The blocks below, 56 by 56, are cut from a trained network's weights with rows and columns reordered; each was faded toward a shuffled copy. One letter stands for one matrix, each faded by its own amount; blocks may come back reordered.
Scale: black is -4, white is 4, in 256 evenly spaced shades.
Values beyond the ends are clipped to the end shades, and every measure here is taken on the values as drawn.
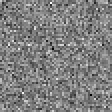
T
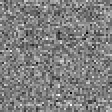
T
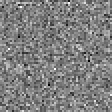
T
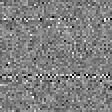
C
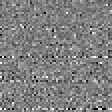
C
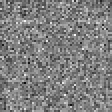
T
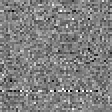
C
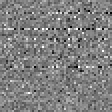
C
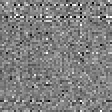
C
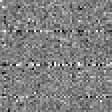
C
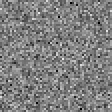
T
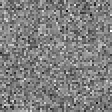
T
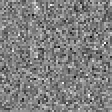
T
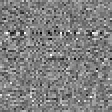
C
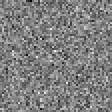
T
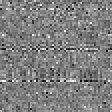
C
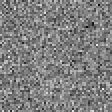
T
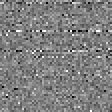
C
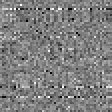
C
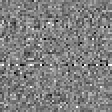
C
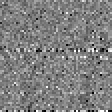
C
